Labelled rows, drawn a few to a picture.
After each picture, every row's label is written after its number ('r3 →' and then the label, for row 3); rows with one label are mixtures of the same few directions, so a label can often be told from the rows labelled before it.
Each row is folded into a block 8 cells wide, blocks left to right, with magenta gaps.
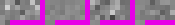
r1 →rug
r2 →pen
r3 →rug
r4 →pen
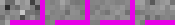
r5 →rug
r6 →pen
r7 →pen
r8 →rug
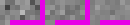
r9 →rug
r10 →pen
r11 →rug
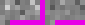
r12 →rug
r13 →rug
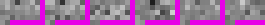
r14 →rug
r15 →rug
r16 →pen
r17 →pen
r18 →rug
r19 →pen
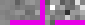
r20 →pen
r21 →rug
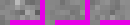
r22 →pen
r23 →pen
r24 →rug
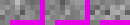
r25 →pen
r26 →pen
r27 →pen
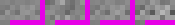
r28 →pen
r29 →rug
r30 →pen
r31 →pen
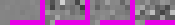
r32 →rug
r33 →rug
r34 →rug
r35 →pen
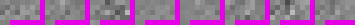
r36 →pen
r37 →pen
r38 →pen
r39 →pen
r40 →pen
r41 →rug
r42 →pen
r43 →pen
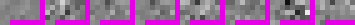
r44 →rug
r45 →pen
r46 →pen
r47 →pen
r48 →rug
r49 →rug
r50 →pen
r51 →rug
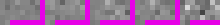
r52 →rug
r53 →rug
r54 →pen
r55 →pen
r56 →rug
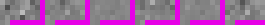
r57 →rug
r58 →pen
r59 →rug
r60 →rug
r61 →rug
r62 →pen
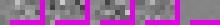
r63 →pen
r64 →rug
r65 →pen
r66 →rug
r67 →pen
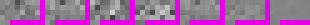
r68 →pen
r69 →rug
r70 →rug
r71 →pen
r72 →rug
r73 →pen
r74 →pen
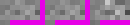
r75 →pen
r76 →pen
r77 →pen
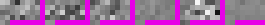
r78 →rug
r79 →pen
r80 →rug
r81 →pen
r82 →pen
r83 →rug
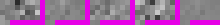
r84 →pen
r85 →pen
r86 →pen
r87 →rug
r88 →pen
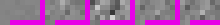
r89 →pen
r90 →pen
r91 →rug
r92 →rug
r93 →rug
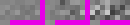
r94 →pen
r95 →pen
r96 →pen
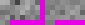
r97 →rug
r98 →pen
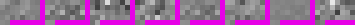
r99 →rug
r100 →pen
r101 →rug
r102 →rug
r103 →pen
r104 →rug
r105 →pen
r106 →pen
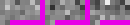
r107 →rug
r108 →rug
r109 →rug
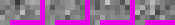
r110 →pen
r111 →rug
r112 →rug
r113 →pen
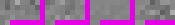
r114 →rug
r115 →rug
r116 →pen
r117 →pen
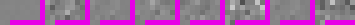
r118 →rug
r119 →rug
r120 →rug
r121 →pen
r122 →rug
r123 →rug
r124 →rug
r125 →rug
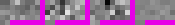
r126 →rug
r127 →pen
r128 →pen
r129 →pen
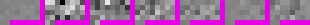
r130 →pen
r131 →rug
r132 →rug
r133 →pen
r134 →pen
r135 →pen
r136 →rug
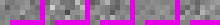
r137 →rug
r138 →rug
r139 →rug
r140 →pen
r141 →pen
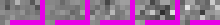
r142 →rug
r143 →pen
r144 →pen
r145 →pen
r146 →rug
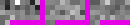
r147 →rug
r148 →pen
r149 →rug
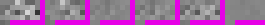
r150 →pen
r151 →pen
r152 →pen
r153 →pen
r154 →pen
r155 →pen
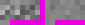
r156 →pen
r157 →rug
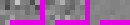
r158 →rug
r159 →rug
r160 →rug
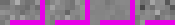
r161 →rug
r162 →rug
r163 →pen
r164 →rug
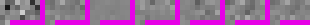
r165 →rug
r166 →rug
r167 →rug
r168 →rug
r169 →pen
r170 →rug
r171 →rug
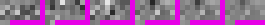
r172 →pen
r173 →rug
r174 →pen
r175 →pen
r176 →pen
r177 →pen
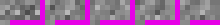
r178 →pen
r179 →rug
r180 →rug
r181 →rug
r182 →rug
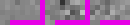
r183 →rug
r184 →pen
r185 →pen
